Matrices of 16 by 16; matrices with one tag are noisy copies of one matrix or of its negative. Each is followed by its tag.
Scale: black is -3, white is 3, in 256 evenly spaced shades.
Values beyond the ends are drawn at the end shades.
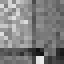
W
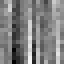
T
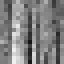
T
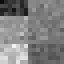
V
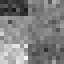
V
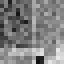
W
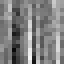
T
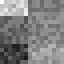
V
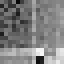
W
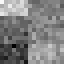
V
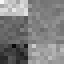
V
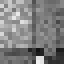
W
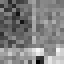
W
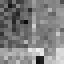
W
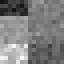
V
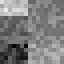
V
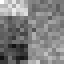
V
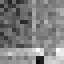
W
